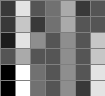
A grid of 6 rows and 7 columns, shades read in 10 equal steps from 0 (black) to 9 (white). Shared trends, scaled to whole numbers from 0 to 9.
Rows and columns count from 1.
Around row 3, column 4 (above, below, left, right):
4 3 5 5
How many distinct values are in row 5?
6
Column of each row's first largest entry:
2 2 2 7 2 2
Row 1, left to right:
2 8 3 4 6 2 3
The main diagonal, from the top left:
2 7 5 3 5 2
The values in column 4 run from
3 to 4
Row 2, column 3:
2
